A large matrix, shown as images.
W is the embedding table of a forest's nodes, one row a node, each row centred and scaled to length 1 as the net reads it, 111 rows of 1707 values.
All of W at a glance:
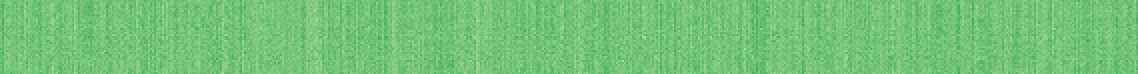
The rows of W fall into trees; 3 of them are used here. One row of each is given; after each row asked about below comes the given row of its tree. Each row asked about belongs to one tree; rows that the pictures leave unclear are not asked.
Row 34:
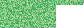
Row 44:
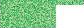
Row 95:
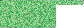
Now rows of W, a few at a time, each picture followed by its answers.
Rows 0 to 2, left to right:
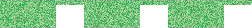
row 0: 44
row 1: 34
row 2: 34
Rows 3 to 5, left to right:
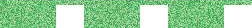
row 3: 44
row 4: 34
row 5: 95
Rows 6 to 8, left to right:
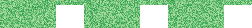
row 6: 34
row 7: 44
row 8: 44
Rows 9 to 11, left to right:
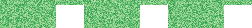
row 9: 44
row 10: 44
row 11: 44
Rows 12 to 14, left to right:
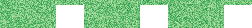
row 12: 44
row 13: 34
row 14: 44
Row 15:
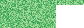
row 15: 44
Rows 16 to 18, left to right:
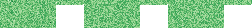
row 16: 95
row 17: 44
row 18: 44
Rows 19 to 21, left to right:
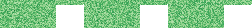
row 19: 44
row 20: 34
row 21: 95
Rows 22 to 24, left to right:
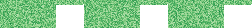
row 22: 44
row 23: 44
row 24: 44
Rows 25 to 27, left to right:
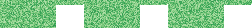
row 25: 95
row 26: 34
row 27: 34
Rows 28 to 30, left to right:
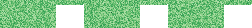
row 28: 34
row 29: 44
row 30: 34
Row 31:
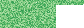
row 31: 34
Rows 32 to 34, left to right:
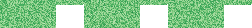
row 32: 44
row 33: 44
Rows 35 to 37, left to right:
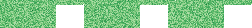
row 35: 44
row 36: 44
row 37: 34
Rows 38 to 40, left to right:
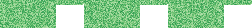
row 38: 34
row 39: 44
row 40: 34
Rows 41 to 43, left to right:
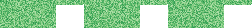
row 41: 44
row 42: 44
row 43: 44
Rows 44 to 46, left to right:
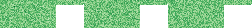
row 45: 34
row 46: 44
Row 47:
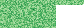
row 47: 95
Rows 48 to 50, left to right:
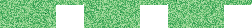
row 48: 44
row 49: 44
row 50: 34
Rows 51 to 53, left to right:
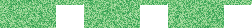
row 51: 95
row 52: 34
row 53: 95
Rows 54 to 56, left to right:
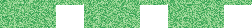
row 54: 44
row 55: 44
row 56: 44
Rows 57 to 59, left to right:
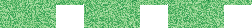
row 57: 34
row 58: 44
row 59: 44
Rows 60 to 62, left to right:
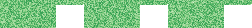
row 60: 95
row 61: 34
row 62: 34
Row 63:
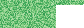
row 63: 34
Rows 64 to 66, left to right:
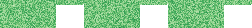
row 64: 34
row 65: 95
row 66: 44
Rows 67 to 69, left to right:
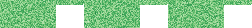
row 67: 34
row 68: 95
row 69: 44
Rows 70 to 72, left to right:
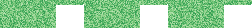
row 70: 34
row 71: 44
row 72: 34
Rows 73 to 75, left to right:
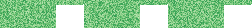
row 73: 44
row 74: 34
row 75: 44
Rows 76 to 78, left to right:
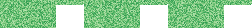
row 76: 95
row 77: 95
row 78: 44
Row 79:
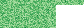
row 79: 44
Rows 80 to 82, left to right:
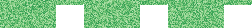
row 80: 34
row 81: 34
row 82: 34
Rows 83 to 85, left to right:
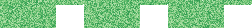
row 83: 95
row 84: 34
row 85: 95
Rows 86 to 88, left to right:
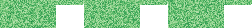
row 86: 95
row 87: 95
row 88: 44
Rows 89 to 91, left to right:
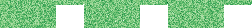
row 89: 95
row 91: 34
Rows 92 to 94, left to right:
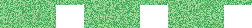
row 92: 34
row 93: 34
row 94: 34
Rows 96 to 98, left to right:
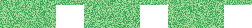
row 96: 34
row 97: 95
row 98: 34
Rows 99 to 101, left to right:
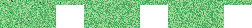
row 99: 95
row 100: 34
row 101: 34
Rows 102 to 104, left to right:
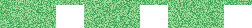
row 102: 44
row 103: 34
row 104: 34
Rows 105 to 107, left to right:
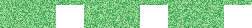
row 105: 34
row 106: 34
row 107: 44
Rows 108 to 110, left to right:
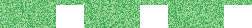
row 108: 34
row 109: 44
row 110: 44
